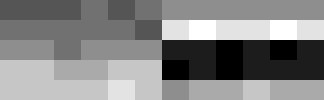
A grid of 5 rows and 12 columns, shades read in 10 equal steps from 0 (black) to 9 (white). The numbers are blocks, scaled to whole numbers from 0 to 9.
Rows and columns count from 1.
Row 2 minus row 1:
1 1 1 0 1 -1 3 4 3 3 4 3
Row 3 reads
5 5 4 5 5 5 1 1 0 1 0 1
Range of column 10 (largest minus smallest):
7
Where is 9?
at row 2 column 8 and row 2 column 11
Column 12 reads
5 8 1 1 6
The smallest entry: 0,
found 4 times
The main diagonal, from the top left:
3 4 4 6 8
